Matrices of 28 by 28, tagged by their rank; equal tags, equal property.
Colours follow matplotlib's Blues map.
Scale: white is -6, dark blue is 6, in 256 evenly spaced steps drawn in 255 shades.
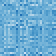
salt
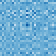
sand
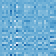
salt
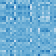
salt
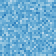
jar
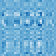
sand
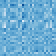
salt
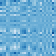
sand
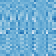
salt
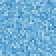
jar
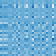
sand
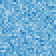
jar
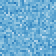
jar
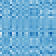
sand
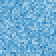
jar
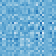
salt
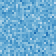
jar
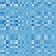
sand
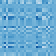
sand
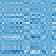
sand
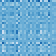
sand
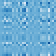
sand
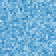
jar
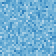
jar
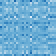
salt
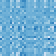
salt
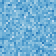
jar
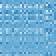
salt
